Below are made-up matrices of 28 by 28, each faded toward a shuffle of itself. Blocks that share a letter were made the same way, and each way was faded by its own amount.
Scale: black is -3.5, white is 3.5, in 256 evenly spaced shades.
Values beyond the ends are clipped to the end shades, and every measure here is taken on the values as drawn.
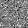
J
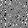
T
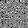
T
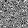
J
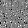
T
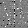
T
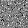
J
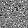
J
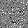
T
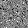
J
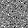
J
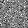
J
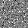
J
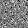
J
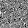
J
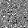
T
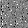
T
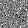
J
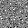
J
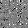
T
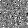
J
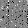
T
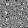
T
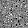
J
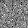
J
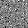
J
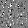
T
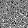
J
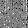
T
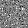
J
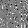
T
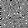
T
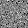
J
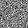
J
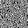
J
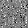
T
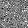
J
